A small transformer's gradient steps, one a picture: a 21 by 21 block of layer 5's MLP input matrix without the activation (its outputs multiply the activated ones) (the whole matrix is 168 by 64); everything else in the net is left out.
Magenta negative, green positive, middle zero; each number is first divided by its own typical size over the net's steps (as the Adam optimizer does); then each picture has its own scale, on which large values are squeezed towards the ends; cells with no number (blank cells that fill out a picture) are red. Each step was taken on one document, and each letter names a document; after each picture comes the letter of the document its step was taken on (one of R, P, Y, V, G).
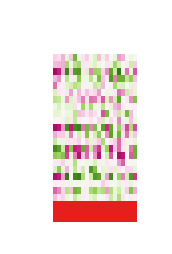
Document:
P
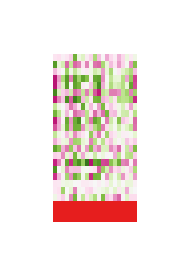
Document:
P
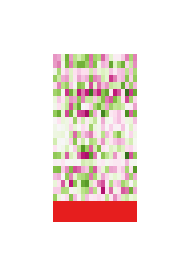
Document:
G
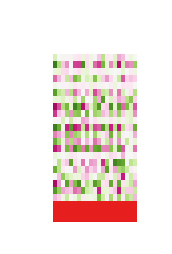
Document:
P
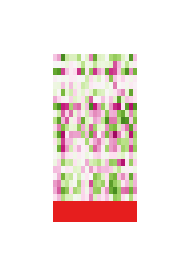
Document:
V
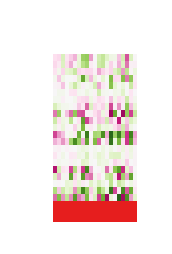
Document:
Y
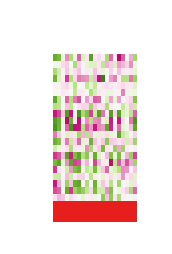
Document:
P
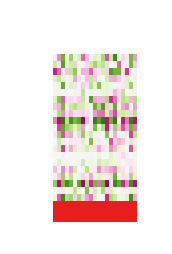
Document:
V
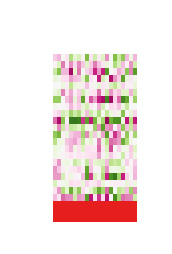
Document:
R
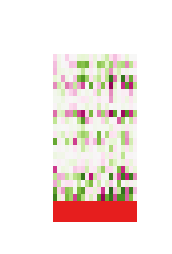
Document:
Y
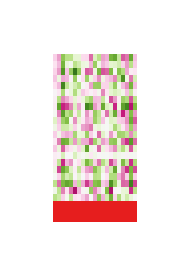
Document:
V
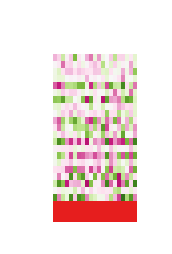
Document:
R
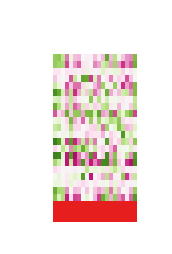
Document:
P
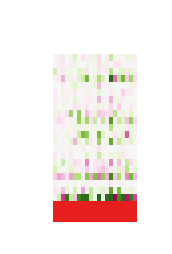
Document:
Y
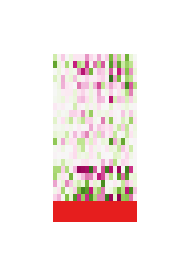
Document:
Y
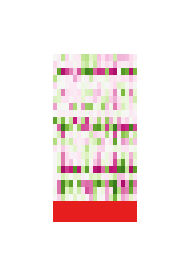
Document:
V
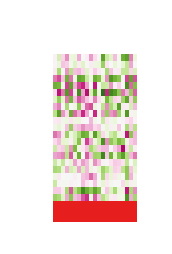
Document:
G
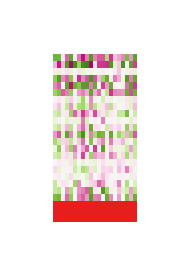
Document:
G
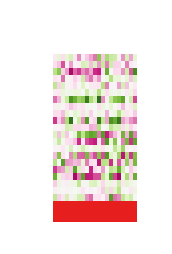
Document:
R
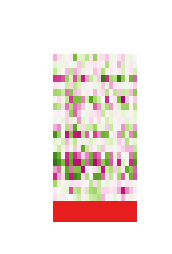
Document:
P
